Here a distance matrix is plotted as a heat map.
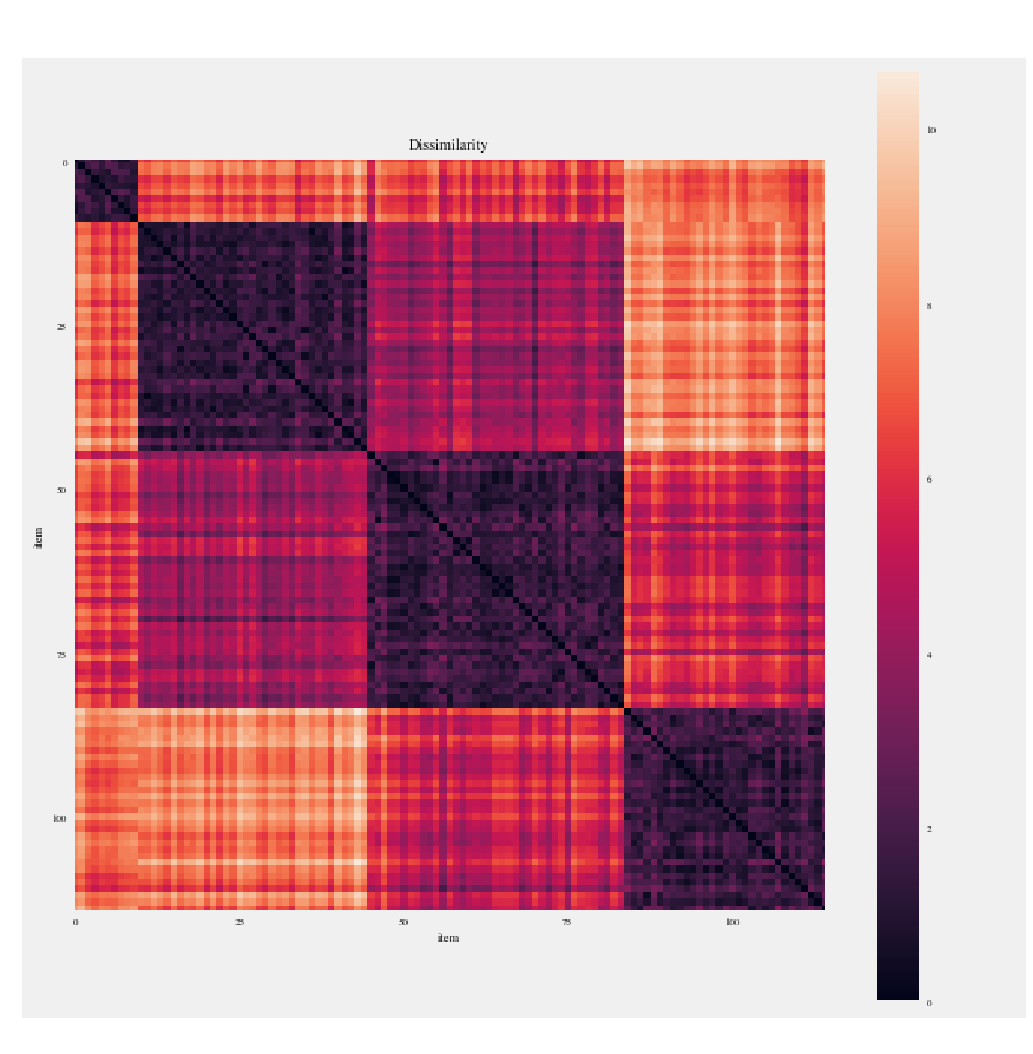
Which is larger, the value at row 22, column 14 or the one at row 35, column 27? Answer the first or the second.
the second
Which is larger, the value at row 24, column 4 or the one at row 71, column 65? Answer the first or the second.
the first
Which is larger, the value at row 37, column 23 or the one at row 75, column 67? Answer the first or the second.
the second
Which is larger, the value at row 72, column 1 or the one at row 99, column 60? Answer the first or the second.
the first
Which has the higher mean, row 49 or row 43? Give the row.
43
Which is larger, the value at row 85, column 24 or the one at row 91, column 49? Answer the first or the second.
the first
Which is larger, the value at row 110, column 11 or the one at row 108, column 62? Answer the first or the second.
the first
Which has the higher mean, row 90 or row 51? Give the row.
90
